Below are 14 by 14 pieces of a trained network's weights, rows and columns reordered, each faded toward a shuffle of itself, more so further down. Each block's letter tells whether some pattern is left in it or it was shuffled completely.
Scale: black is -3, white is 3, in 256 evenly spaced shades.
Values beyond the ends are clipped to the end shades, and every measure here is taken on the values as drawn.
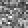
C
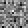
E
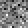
C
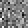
E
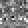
E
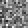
C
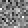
C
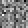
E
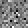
C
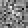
C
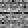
E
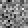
C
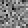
C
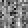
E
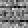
E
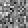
E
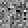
C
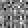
E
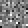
C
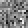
C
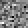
C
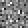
C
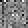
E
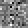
E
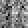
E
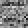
E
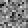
C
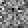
E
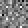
C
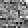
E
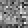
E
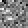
C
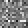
E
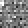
E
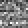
E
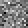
C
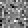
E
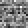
E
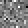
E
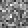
C
